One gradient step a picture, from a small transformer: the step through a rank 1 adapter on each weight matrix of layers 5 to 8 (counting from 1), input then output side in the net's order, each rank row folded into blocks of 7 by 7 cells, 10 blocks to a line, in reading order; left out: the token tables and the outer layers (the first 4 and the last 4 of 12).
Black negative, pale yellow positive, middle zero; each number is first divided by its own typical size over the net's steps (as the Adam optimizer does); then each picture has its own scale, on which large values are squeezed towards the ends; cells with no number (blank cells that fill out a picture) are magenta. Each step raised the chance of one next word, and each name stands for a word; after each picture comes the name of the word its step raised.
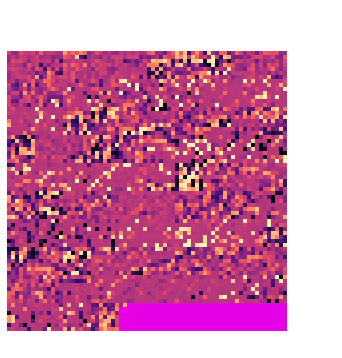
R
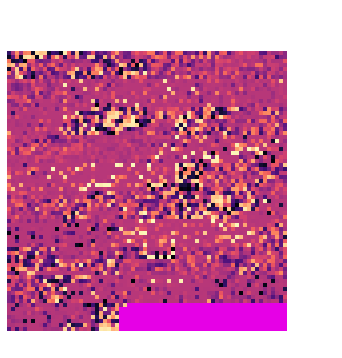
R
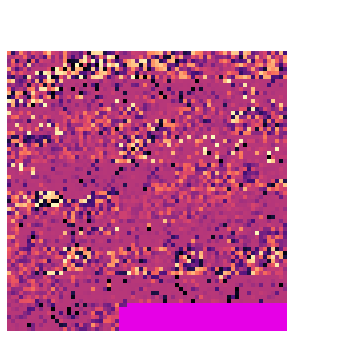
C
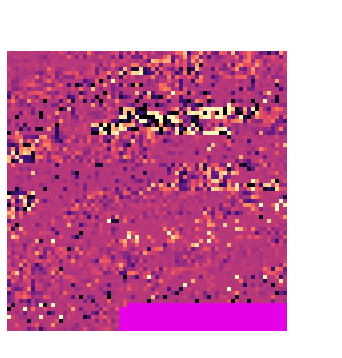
R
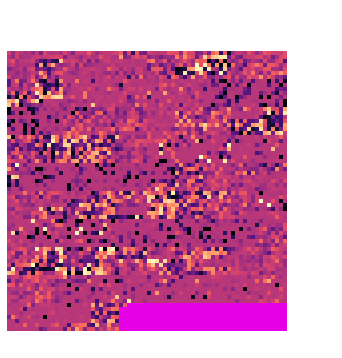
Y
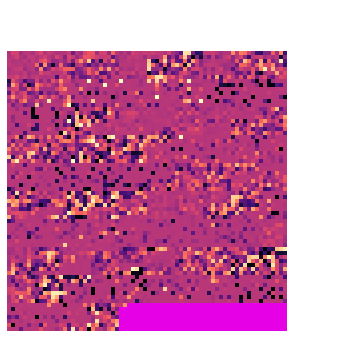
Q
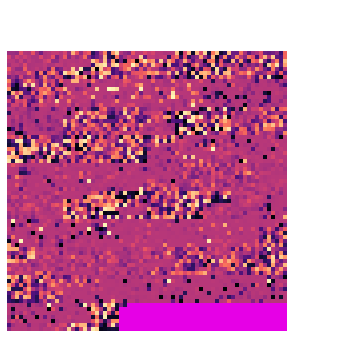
R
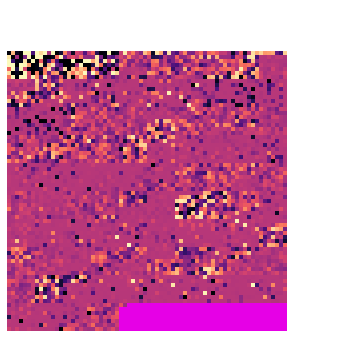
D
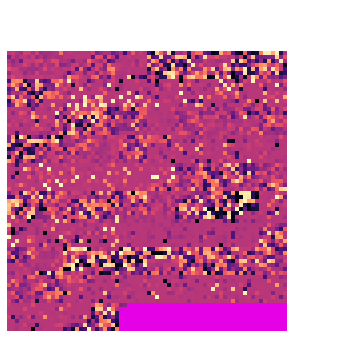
D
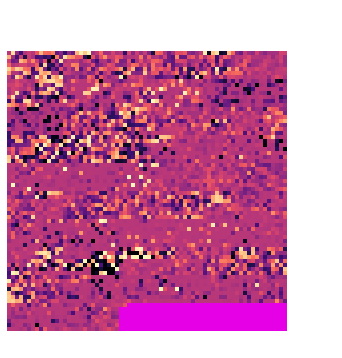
R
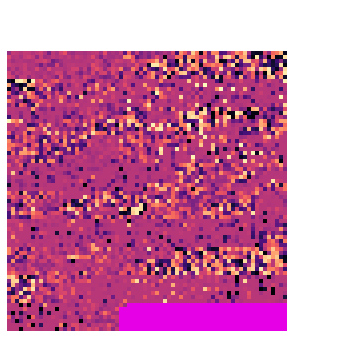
C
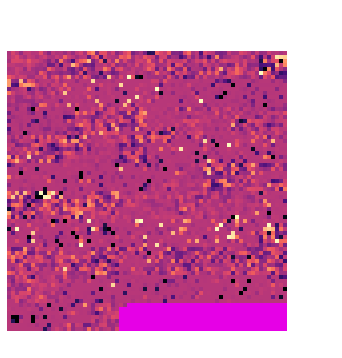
Q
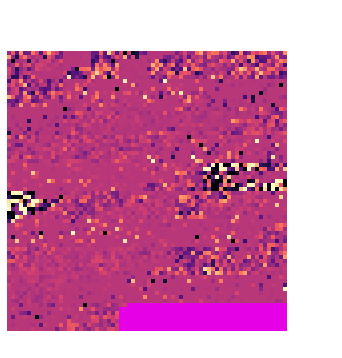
D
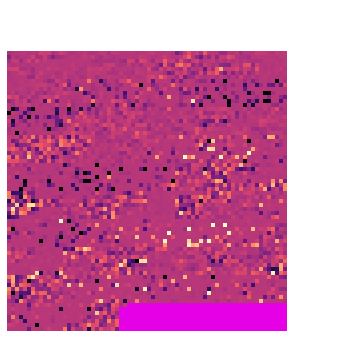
Q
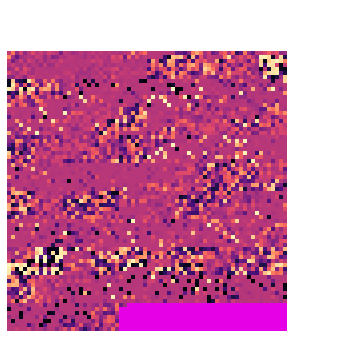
C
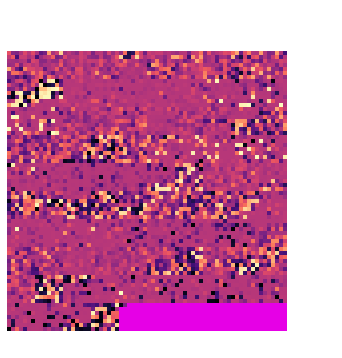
C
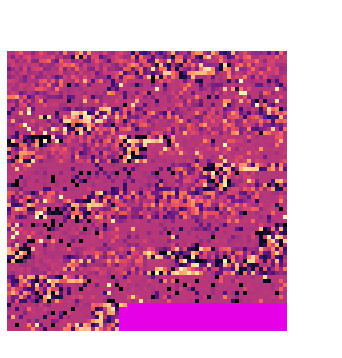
C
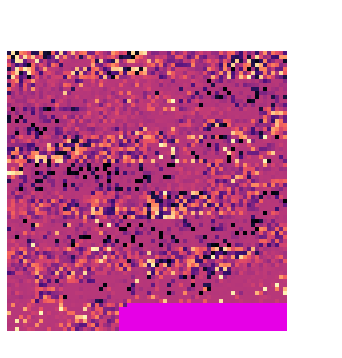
Y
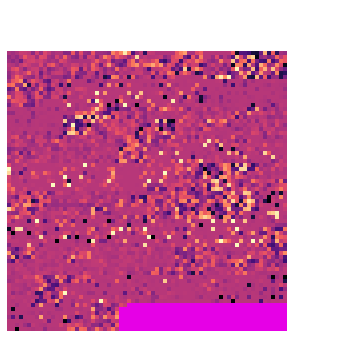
D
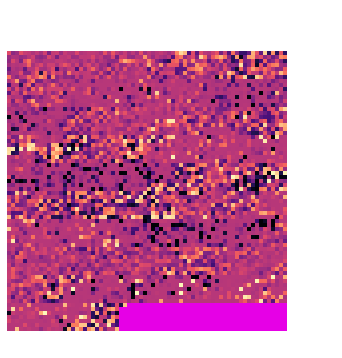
Y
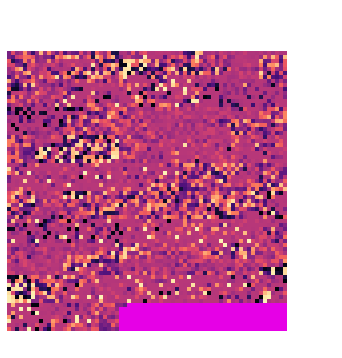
R
